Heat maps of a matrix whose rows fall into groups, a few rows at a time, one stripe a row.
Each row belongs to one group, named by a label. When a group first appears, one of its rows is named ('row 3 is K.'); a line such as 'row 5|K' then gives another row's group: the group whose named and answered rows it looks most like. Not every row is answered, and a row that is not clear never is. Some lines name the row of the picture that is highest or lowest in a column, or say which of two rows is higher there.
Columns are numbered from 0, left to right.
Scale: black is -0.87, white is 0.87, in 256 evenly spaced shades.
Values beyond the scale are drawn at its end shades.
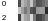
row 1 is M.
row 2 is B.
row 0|B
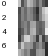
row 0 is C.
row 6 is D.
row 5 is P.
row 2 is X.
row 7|M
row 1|X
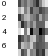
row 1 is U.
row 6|B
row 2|P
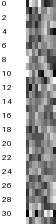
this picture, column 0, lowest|30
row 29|B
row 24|B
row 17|C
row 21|D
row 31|C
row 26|X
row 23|P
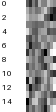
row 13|C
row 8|M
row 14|P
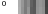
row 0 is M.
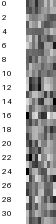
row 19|P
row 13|P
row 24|P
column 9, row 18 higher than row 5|No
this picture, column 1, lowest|22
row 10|U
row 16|P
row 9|D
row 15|C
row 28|C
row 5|U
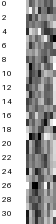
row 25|M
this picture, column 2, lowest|26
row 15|D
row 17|X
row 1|U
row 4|B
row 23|X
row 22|X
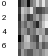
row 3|X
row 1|B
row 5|P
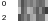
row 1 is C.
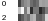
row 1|U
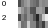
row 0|P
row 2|X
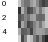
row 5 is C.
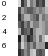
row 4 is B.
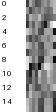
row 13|D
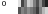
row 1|X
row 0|C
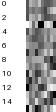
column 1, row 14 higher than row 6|No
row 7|D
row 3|M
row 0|B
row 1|X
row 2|B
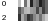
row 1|P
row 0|U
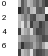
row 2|M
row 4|B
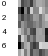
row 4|M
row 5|D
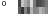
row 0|B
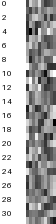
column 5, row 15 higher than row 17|Yes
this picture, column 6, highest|31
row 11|U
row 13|C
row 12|B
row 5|B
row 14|C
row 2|P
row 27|X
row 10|X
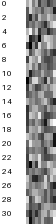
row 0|U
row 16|B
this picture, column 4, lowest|5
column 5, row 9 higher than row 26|No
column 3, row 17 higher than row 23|Yes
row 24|X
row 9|U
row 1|D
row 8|B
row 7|C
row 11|P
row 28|C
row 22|B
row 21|X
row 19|M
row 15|P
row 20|D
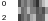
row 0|X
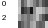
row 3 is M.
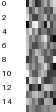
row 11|B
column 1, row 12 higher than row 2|No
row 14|M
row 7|C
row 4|U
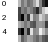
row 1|X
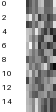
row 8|X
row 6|U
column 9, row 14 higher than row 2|No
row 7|M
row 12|M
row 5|M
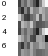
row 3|B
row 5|M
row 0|X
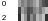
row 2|D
